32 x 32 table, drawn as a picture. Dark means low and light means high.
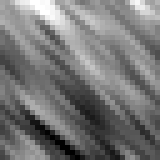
Grain: diagonal, down to the right. Lone odd cells: none. Slope: up to the top. Ninth with the lowest average: bottom middle.
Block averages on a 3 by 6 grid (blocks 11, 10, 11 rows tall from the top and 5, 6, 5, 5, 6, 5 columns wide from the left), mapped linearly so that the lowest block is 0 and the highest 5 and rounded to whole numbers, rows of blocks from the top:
455444
232333
221011
